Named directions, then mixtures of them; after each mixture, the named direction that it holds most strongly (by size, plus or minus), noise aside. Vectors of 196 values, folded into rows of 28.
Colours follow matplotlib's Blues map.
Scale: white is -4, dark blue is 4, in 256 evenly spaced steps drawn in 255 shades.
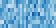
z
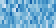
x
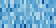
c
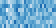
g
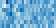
x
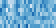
g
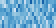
x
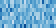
c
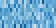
c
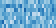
z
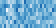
g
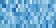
x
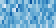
x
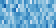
x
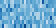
c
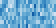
z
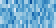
x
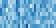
g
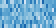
c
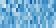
x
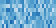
g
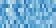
g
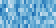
g
